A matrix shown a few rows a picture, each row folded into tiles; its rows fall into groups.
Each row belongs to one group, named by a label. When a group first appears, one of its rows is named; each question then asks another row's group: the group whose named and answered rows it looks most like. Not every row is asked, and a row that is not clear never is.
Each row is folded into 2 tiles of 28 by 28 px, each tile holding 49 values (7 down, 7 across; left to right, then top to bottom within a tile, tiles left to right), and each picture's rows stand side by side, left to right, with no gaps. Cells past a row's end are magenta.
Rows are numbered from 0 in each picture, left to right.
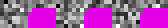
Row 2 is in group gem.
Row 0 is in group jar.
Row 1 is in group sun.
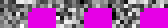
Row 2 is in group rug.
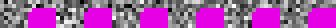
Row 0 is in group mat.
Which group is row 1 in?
gem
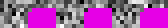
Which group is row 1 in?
gem
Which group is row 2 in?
rug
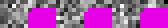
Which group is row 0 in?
sun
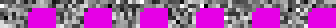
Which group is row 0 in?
gem
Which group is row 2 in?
rug
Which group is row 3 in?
rug
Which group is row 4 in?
gem
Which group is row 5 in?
sun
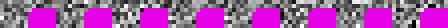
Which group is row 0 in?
mat
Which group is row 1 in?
rug
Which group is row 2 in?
gem
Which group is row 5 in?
rug
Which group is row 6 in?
rug
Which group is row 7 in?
mat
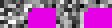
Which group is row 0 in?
sun
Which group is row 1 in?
rug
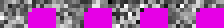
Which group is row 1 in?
gem
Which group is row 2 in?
gem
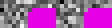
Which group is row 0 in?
rug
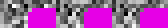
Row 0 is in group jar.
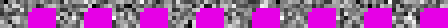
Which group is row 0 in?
jar
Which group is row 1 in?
mat
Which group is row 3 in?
mat
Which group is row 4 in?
gem
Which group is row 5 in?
mat
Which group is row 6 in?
mat
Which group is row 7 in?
jar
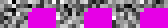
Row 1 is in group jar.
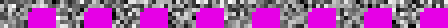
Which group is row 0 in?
gem
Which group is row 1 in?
gem
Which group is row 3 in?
mat
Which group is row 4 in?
mat
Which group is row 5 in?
jar
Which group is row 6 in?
mat
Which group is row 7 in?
mat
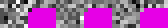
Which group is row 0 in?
sun
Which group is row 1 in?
rug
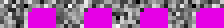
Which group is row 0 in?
rug
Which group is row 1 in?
sun
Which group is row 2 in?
gem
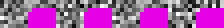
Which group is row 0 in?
sun
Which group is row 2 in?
sun
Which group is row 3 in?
mat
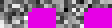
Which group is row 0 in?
jar
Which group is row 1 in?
sun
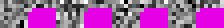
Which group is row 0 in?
mat
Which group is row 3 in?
jar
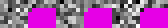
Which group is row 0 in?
sun
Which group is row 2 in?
sun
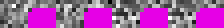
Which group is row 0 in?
sun
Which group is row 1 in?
gem
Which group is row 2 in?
gem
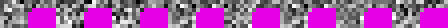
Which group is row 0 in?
jar
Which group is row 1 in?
gem
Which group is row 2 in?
gem
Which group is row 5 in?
jar
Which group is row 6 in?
rug
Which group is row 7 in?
jar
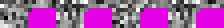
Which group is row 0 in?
gem
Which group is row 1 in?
rug
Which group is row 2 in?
sun
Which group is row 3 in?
rug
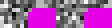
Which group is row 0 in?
gem
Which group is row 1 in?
mat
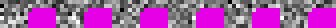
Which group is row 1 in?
jar
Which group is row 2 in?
sun
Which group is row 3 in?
rug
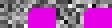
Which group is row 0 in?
sun
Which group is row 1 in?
rug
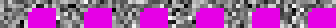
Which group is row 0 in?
mat
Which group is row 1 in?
mat
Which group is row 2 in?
rug
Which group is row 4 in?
rug
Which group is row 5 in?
jar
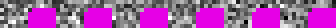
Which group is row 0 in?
gem
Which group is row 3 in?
jar
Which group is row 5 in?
gem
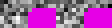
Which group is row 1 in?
sun
